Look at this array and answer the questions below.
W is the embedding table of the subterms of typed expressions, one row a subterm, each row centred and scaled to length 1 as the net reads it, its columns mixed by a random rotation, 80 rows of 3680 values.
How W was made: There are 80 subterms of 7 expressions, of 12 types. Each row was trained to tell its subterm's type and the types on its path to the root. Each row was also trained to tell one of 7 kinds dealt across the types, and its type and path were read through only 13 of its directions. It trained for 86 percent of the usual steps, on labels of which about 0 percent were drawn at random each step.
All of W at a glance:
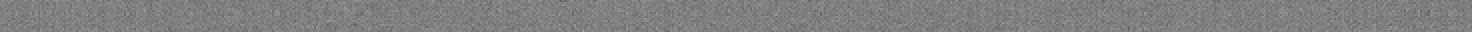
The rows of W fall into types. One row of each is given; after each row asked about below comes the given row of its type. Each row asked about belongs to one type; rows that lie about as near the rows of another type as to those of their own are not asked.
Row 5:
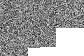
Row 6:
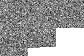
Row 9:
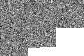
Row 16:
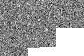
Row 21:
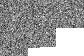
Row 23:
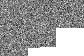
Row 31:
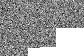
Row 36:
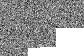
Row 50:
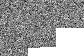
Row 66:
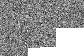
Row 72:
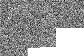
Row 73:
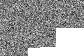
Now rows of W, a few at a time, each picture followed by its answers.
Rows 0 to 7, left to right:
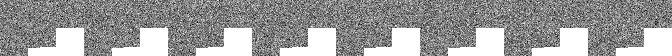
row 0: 5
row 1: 16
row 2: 31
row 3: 36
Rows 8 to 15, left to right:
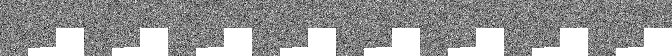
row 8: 5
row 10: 36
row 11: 23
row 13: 6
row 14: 5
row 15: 66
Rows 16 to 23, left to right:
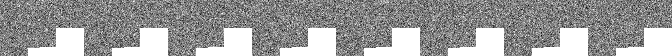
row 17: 21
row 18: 36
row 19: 6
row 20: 6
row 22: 16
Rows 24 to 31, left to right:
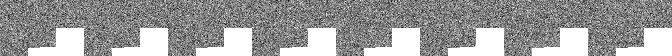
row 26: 31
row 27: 6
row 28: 72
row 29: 6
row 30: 72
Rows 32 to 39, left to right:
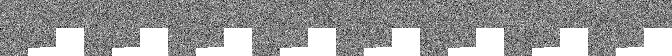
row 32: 50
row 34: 72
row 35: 72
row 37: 73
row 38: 50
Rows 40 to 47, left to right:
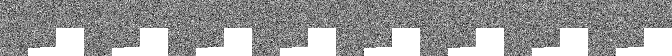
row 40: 6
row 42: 16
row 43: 21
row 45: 21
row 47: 31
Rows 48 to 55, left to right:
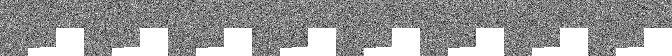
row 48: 23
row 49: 9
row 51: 31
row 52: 66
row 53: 31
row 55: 36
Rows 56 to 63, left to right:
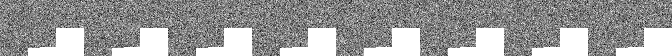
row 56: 16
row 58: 31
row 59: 73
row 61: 73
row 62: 66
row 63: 23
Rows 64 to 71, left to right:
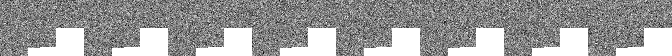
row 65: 50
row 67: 72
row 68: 36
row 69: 66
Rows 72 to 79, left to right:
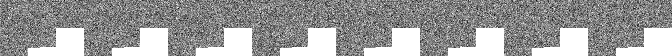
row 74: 72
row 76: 16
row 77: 5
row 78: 66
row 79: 73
